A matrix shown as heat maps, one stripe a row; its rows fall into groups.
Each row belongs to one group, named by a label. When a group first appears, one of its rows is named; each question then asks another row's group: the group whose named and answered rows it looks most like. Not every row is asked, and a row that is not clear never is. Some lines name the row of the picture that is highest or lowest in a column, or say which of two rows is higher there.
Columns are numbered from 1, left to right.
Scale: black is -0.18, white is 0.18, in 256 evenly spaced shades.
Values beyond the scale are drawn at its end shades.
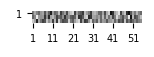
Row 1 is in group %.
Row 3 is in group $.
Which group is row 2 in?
%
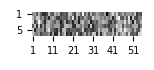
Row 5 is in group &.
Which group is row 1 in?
$
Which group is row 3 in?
&
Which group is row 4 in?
$
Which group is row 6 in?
&
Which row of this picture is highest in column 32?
6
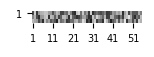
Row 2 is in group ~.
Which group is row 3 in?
&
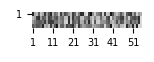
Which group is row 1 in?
%
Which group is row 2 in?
~
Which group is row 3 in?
~
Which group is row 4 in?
&
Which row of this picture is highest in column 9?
4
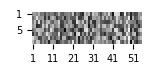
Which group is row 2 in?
%
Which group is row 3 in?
$
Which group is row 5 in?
%
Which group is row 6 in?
$
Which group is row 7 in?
&
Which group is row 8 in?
%
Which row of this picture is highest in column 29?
1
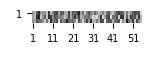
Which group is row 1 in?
~
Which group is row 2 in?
~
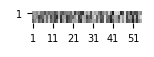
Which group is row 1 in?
%
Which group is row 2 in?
&
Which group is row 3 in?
&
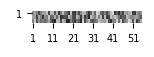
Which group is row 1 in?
~
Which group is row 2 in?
$
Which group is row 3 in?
&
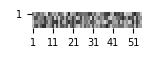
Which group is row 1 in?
~
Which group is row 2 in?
$
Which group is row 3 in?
&
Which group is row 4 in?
$
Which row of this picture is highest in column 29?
3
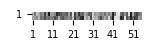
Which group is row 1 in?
%
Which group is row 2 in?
%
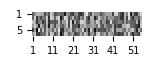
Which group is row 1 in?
%
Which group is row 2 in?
~
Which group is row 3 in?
~
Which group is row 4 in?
~
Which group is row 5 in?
$
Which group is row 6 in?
~
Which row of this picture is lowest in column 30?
1
